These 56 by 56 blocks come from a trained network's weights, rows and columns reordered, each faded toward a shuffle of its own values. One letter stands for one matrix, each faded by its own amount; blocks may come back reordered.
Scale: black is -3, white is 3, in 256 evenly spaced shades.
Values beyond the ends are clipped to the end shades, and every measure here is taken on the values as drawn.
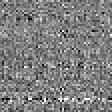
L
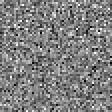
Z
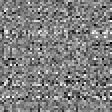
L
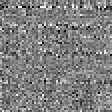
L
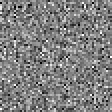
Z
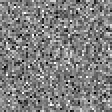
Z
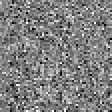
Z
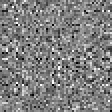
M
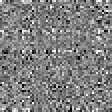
L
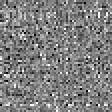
M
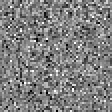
Z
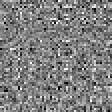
L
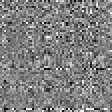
L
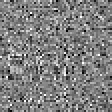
M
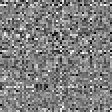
L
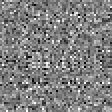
M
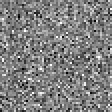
Z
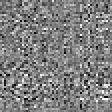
L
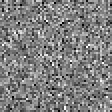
Z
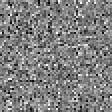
M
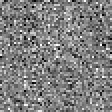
M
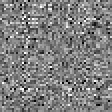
L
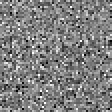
Z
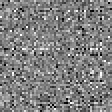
M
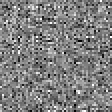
M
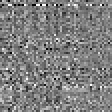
L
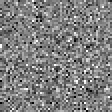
M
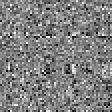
M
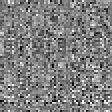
L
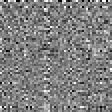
L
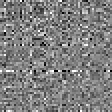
L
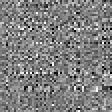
L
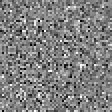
M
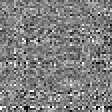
L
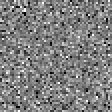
Z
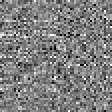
L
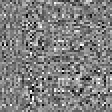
L
